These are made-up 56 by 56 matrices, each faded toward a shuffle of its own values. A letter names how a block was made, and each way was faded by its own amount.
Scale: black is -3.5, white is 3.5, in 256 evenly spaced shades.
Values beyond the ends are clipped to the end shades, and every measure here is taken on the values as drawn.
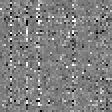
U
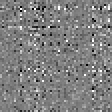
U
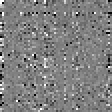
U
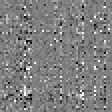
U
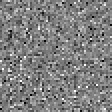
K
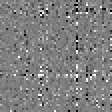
U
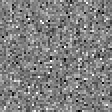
K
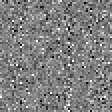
K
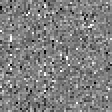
K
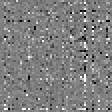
U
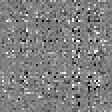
U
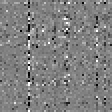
U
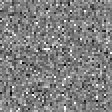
K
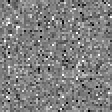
K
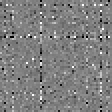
U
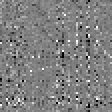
U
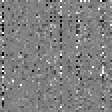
U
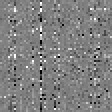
U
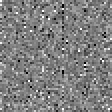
K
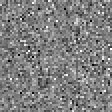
K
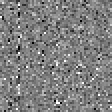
K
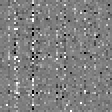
U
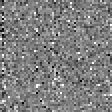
K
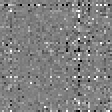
U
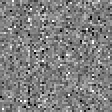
K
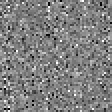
K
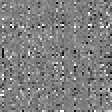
U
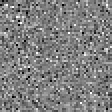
K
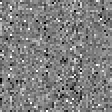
K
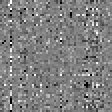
U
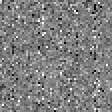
K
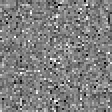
K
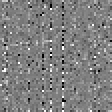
U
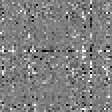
U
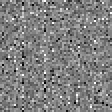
K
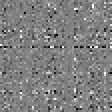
U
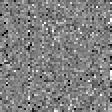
K
